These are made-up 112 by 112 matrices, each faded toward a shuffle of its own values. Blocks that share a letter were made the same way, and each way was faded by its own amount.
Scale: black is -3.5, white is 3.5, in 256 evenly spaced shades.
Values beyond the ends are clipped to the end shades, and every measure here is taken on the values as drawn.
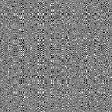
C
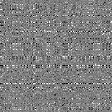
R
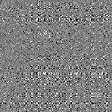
R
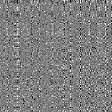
C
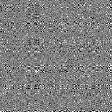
R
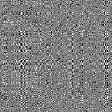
C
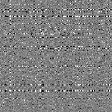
R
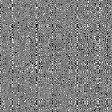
C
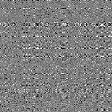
R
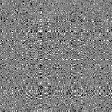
R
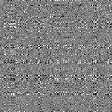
R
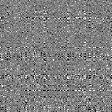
R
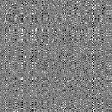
C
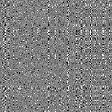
C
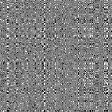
C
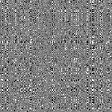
C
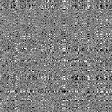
R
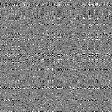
R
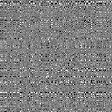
R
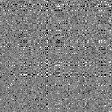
R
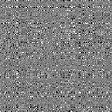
R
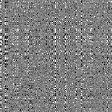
C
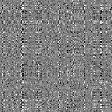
C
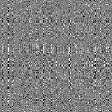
C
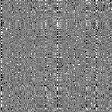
C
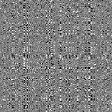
C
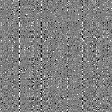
C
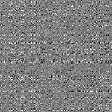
R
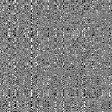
C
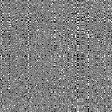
C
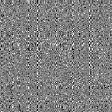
C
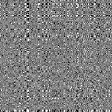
C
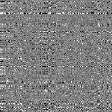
R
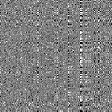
C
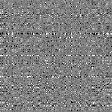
R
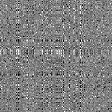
C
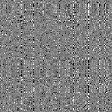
C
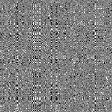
C
